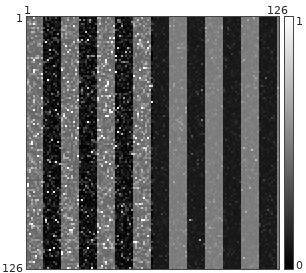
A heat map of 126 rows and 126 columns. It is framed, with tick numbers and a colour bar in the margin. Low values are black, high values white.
No overall slope runs across the table. The right part is calmer, past a seam about 50% of the way across. On average the colour sits 30% of the way up the scale. Upright stripes repeat 7 times across the table.
